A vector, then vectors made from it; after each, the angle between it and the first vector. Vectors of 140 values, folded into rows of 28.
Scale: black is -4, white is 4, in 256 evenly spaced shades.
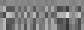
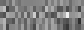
nearly parallel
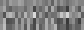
nearly parallel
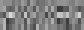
nearly parallel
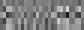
nearly opposite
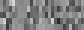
partly aligned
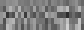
nearly opposite
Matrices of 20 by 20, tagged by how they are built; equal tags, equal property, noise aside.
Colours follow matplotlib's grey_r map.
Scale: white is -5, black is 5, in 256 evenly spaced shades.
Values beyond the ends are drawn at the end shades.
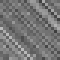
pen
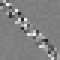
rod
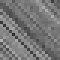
pen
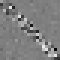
rod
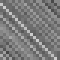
pen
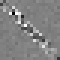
rod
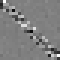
rod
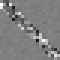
rod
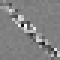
rod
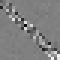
rod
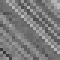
pen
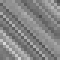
pen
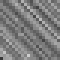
pen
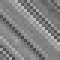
pen
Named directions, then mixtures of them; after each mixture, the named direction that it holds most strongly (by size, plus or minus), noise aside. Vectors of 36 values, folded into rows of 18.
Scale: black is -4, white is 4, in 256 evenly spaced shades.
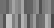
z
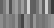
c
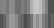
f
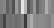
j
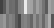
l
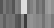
j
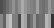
z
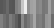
l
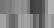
f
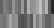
f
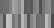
z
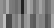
z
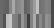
z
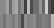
c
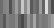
c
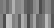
z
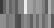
l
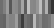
c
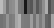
l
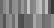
c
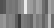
l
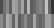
c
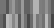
z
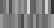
c
